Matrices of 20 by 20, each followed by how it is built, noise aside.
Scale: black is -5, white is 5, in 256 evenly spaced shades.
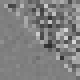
upper triangular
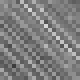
Toeplitz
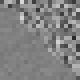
upper triangular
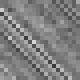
Toeplitz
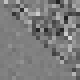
upper triangular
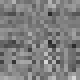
low rank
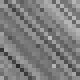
Toeplitz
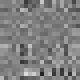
low rank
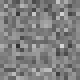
low rank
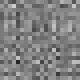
low rank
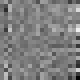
low rank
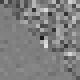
upper triangular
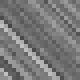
Toeplitz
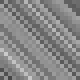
Toeplitz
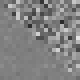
upper triangular
